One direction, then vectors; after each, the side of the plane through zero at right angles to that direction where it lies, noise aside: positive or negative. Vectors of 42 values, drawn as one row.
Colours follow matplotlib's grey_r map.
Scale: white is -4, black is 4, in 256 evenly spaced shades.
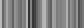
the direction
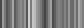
negative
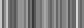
positive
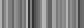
positive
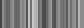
negative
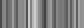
negative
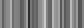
positive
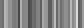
positive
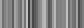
positive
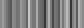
negative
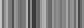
positive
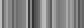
positive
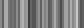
positive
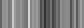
negative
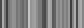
negative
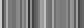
positive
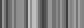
negative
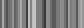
negative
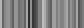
positive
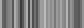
positive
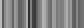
positive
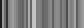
negative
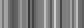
positive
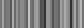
negative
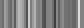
negative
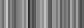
positive
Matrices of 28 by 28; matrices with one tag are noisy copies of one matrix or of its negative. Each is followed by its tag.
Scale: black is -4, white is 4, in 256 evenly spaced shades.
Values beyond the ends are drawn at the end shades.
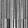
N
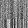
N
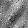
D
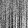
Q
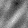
D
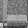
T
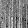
Q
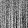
Q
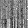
N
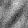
D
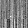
N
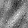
D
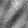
D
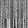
N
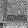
T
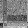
T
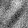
D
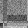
T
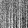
Q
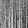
Q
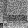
T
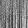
Q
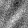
D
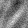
D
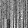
N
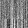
N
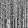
N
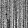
N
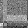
T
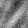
D
